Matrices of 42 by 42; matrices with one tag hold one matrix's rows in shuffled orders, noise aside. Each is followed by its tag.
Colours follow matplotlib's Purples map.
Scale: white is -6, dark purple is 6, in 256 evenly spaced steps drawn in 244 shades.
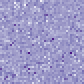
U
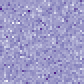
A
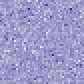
U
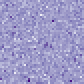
U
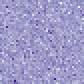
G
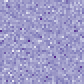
A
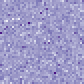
A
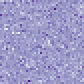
A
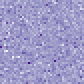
A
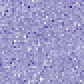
U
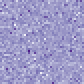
U
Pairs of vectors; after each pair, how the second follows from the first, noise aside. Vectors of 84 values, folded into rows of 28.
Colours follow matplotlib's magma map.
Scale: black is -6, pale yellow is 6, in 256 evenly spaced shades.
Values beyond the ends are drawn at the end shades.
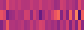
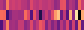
scaled up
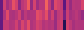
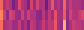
negated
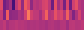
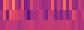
negated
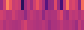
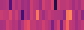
shuffled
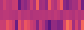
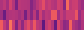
shuffled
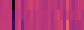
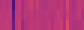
shrunk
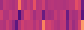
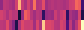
scaled up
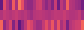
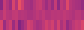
shrunk
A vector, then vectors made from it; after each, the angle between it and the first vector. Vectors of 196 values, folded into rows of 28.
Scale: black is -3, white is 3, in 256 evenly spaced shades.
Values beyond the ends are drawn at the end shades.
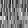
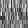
nearly opposite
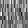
nearly opposite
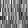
nearly opposite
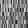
partly opposed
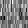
nearly opposite
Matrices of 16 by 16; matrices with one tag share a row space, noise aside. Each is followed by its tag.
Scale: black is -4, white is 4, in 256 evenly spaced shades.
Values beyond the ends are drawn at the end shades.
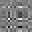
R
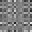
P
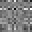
P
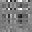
R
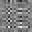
R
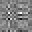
R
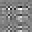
R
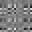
P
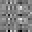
R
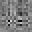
R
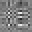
R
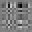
R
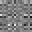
P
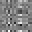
R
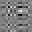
R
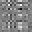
R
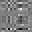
R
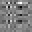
R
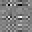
R
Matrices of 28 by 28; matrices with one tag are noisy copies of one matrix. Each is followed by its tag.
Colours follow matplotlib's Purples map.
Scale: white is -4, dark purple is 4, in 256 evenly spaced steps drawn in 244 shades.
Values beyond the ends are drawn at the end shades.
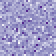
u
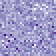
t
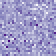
t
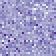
t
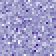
u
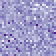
t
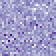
t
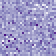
t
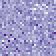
t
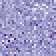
t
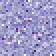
u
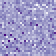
t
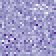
t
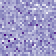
t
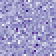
u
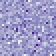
u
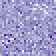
t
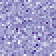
u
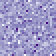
u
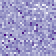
t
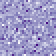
u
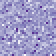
u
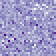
t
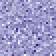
u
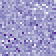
t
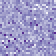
t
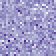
t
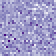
t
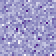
u
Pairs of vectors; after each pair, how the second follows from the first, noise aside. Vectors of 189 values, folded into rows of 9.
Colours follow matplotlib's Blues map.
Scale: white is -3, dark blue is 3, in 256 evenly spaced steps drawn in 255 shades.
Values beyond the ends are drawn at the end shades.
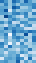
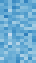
shrunk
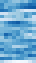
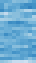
shrunk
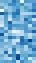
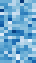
negated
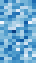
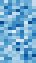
negated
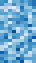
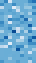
partly zeroed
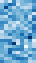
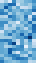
copied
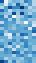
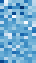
copied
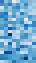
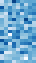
negated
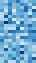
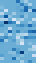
partly zeroed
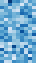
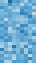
shrunk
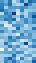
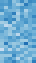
shrunk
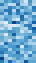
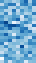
negated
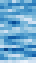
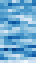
copied
